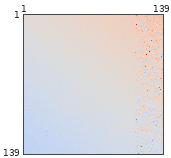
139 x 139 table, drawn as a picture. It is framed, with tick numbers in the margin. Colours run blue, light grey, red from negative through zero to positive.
Seam: vertical, 80% of the way across, the left part calmer. Slope: up to the top right. Ninth with the lowest average: bottom left. Stripes: none. Ninth with the highest average: top right.
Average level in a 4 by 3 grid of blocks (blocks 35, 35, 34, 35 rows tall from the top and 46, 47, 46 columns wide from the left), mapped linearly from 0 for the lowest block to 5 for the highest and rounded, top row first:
345 | 234 | 123 | 012
